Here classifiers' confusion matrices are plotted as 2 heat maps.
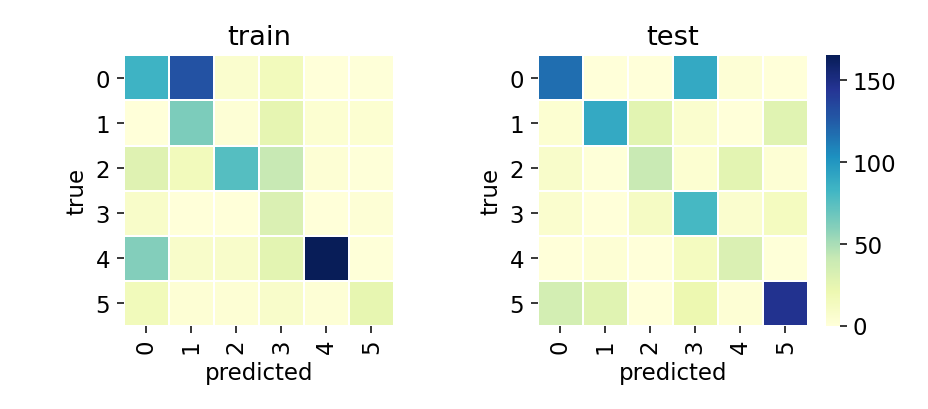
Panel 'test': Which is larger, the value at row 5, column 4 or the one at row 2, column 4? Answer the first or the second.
the second
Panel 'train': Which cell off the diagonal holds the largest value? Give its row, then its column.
0, 1
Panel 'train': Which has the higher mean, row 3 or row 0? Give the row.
0
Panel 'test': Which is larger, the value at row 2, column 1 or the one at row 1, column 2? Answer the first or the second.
the second
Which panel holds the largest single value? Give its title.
train
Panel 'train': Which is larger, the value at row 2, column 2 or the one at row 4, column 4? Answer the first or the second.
the second
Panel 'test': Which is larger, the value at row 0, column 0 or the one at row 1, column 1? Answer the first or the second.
the first
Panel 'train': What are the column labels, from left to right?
0, 1, 2, 3, 4, 5
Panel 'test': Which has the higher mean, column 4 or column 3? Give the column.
3
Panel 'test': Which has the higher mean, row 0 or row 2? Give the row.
0
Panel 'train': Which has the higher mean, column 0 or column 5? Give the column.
0
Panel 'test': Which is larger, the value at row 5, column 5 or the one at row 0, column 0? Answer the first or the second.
the first
